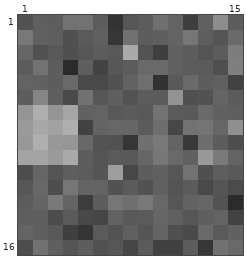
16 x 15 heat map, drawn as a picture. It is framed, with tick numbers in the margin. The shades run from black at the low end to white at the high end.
Stripes: none. Ninth with the highest average: middle left. Odd patch: higher, in the middle left. Histogram: skewed, a long tail of high values. Average level on the scale: 40%.
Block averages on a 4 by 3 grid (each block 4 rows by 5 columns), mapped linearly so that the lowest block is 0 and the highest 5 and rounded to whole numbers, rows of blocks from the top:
1 1 2 / 5 1 2 / 5 1 1 / 0 1 0
